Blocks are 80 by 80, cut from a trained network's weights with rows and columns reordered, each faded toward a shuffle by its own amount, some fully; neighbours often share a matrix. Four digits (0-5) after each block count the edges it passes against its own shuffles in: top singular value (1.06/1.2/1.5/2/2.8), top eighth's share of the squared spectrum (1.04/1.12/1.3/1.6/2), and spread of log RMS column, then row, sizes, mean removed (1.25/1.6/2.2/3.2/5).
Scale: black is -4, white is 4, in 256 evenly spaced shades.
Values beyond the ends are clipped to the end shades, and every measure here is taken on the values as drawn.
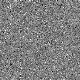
2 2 1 0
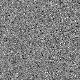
1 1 1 0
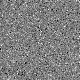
0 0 0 0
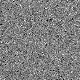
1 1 0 1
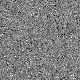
0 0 0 0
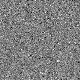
1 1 0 1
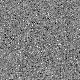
0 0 0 0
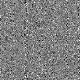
3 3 3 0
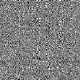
3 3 3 1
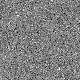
0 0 0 0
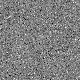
0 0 0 0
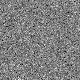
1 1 0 1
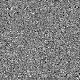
1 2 0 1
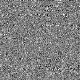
2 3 1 3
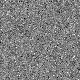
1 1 0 0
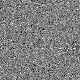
1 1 0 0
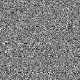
2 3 1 3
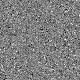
1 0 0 0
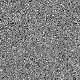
1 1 0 1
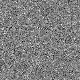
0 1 0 1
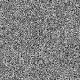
3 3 0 0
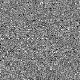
2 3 1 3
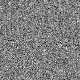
1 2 0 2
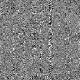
3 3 3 1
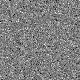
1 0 0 0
